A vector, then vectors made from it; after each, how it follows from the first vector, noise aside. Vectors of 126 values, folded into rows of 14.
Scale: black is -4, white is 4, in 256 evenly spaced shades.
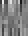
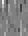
partly zeroed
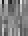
negated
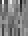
copied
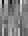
negated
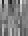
negated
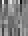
copied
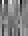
copied
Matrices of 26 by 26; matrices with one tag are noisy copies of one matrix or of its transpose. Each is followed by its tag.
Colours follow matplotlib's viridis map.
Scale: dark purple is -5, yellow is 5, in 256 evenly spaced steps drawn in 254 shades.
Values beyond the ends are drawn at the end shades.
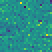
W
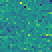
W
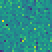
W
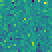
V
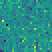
W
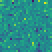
V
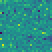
V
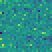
V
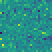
V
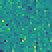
W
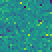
W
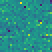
W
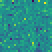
V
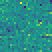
W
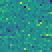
W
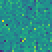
W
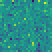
V
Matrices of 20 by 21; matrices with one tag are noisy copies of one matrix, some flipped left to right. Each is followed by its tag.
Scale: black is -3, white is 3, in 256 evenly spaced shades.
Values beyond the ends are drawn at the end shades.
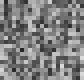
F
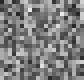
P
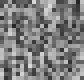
F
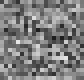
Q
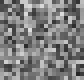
P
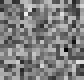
P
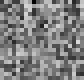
P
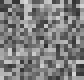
P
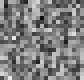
F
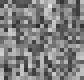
F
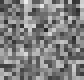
P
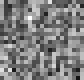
F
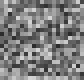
Q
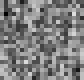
F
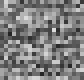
Q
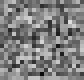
Q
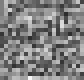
Q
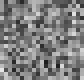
F
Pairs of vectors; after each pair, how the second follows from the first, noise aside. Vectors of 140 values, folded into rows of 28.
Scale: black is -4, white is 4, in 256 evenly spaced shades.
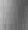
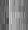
wrapped around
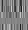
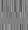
shrunk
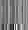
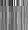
wrapped around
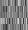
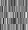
wrapped around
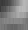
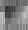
wrapped around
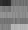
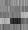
wrapped around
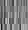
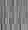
shrunk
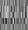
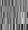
wrapped around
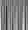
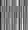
wrapped around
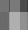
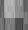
wrapped around
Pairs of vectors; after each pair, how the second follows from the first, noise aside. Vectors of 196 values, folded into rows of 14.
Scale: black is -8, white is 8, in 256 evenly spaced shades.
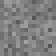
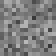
scaled up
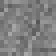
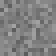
sign-scrambled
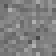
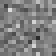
scaled up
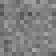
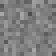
sign-scrambled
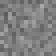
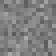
wrapped around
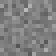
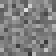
scaled up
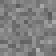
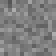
wrapped around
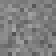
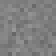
shrunk
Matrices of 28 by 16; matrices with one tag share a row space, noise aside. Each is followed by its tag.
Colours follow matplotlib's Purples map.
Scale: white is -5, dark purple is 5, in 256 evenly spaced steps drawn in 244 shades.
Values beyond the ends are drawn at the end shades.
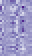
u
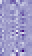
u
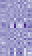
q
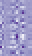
u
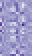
u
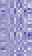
q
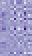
q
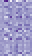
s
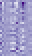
u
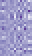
q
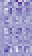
s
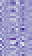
u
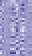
u
